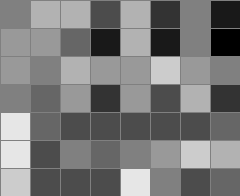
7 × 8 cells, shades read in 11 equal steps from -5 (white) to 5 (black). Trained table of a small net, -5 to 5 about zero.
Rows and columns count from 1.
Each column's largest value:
0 2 2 4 2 4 2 5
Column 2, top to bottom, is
-2 -1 0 1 1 2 2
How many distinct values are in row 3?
4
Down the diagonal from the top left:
0 -1 -2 3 2 -1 2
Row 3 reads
-1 0 -2 -1 -1 -3 -1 0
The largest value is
5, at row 2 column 8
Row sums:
3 10 -9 5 8 -7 2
